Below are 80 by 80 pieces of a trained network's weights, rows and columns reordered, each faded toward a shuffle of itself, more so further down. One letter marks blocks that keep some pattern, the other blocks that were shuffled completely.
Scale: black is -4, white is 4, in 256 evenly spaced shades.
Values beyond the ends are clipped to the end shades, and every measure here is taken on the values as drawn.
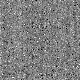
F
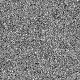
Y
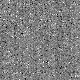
F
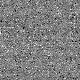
F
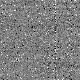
F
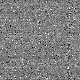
F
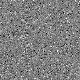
F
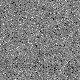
Y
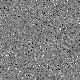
Y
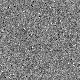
Y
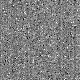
F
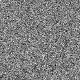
Y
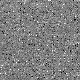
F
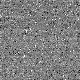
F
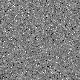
Y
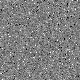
Y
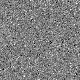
Y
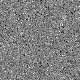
Y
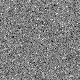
Y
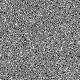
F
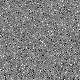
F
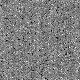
F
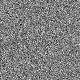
Y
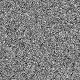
Y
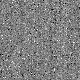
F
